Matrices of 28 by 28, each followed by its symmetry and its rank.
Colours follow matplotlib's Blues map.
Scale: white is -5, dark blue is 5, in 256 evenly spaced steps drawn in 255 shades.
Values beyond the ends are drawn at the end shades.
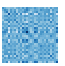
symmetric, rank three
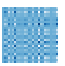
neither, rank one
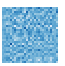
neither, rank five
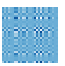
neither, rank one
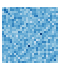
symmetric, full rank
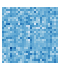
neither, rank five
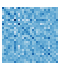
symmetric, rank five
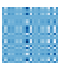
neither, rank one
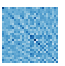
symmetric, rank five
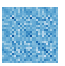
symmetric, rank three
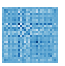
symmetric, rank three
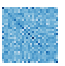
symmetric, rank five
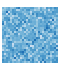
symmetric, full rank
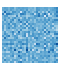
neither, rank five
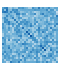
symmetric, full rank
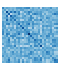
symmetric, rank five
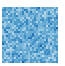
symmetric, full rank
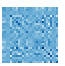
symmetric, rank three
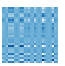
neither, rank one
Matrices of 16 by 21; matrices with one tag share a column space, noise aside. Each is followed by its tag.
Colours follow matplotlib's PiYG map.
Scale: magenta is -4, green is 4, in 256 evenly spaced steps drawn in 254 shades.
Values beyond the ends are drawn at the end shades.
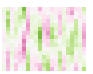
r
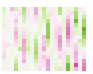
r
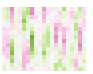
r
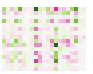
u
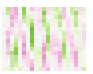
r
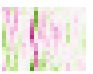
r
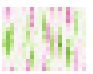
r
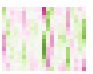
r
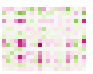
u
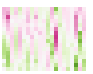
r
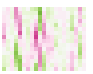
r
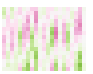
r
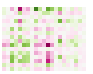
u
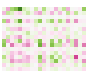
u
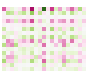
u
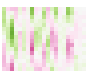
r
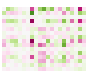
u
